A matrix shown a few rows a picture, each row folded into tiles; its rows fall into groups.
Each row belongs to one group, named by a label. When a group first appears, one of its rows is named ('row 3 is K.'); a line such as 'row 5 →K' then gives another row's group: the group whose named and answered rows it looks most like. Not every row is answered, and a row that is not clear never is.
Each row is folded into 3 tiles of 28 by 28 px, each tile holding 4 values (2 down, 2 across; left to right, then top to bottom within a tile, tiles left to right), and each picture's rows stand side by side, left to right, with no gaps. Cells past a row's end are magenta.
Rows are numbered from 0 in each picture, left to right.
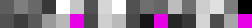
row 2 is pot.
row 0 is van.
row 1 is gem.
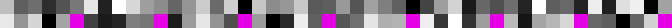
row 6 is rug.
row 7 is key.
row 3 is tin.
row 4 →pot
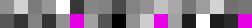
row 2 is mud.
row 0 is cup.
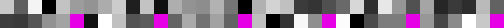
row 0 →van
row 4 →tin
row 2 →pot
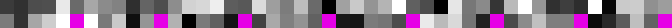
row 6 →gem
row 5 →rug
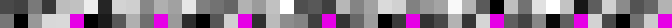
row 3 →gem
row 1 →key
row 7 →tin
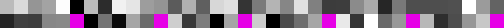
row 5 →tin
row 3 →tin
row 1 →key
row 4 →rug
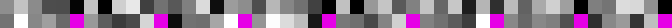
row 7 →pot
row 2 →van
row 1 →key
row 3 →gem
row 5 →van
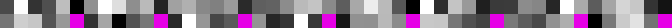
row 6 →van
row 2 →gem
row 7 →pot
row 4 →pot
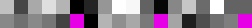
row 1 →pot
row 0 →pot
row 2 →tin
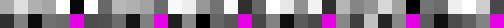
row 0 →cup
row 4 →mud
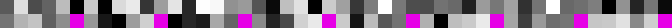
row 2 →key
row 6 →mud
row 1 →key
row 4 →mud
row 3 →key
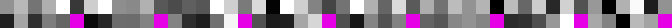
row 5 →pot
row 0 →cup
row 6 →van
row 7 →key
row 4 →cup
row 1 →cup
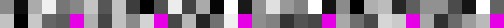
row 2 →van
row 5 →van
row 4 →key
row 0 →mud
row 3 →cup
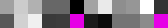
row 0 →gem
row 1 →cup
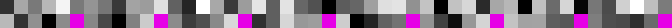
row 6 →rug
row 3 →pot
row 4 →tin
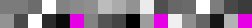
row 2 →rug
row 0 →mud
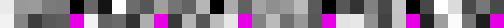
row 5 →gem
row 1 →rug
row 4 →rug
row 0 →rug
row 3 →pot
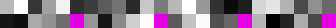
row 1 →van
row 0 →cup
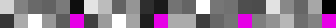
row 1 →gem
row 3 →gem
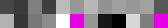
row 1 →tin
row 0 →van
